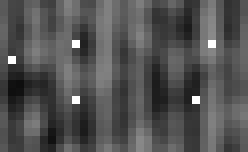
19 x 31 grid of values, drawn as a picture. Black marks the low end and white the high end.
There are five isolated cells, each far higher than the cells round it. Stripes running up and down repeat 7 times from left to right. Overall the values sit about 30% of the way up the scale. The values are skewed, with a long tail toward high values.
